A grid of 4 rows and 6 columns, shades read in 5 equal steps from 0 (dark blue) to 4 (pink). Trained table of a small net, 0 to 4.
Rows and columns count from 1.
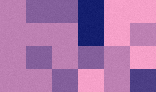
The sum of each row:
15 16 17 16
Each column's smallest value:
3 2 2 0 3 1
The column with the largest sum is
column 5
